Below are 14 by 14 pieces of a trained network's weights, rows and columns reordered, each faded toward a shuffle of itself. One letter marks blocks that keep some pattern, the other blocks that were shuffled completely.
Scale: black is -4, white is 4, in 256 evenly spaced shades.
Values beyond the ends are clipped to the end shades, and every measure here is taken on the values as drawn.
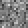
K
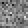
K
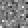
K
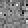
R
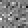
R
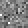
K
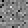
K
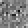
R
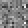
R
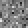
K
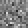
R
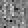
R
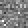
K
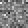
K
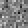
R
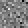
K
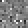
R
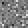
K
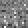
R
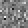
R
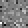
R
